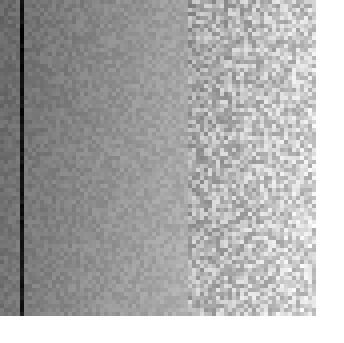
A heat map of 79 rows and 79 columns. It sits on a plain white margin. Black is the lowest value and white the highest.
Seam: vertical, 60% of the way across, the left part calmer. Average level on the scale: 60%. Odd lines: column 6. Slope: up to the right. Stripes: none.
